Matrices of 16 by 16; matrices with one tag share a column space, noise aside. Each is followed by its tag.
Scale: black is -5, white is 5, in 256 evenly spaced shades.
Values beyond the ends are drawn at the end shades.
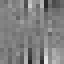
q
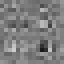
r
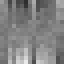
q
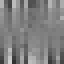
q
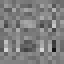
r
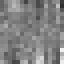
q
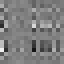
r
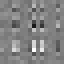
r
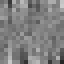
q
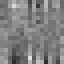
q
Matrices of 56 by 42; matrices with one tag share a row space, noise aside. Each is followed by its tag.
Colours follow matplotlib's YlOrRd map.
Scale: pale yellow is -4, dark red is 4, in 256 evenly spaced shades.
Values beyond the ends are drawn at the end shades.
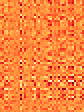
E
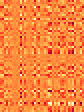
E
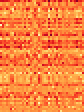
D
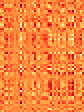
E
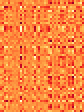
E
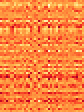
D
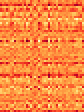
D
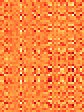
E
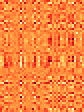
E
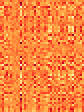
E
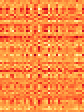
D
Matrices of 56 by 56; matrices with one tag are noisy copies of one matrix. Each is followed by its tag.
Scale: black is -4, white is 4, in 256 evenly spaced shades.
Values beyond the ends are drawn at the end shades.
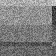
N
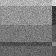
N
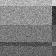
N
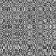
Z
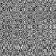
Z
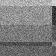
N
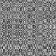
Z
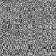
Z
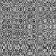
Z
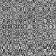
Z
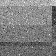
N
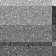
N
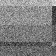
N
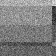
N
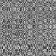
Z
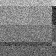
N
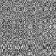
Z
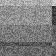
N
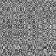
Z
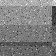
N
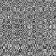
Z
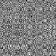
Z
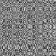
Z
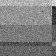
N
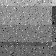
N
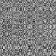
Z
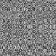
Z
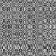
Z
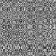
Z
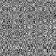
Z
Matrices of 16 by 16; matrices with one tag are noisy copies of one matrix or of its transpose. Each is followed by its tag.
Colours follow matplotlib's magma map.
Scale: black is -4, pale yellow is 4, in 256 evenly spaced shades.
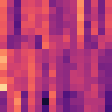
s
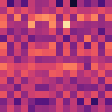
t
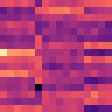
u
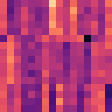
u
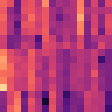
s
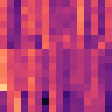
s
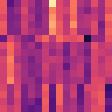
u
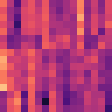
s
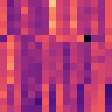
u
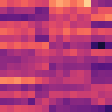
s
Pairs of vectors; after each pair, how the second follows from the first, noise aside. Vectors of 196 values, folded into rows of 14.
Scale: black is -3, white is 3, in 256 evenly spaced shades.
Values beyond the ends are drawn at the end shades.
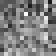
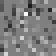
partly zeroed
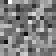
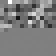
partly zeroed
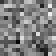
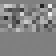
partly zeroed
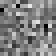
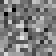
shuffled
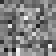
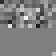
partly zeroed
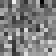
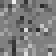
partly zeroed
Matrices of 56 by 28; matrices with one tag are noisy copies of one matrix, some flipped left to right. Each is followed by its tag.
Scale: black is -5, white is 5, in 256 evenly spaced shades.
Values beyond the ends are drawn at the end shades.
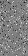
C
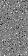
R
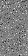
R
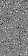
R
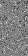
C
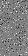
R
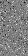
C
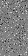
R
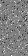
C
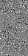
R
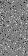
C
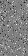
C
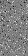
C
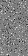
R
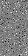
R
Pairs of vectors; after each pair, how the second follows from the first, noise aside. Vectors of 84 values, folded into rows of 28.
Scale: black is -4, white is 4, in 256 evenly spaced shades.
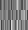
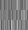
shrunk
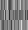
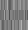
shrunk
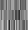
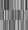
wrapped around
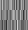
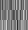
negated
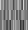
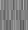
shrunk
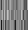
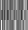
negated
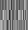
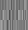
shrunk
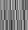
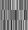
sign-scrambled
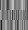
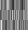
negated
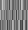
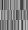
sign-scrambled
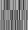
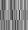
sign-scrambled
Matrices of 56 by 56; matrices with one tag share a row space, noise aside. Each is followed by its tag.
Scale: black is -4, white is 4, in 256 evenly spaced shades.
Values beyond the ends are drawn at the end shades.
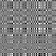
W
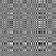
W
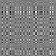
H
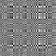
W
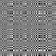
W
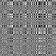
W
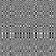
H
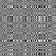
W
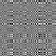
W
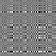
W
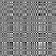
W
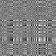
W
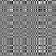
W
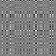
H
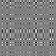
H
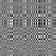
W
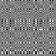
H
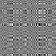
W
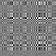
W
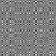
H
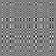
H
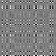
H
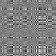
W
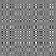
H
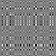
H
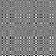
H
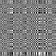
W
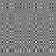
H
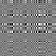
W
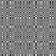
H
